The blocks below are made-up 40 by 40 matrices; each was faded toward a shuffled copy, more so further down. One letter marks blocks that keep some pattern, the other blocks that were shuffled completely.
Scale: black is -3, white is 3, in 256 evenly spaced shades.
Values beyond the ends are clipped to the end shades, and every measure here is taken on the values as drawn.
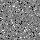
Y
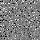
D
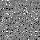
D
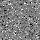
Y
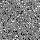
Y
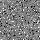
Y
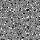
D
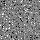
Y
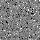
Y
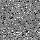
D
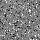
Y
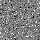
Y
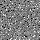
Y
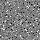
Y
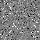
Y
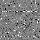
D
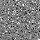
D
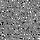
D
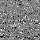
D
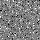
Y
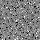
Y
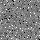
Y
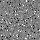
Y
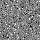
Y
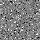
D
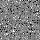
D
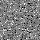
D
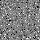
D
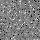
Y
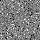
Y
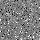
Y
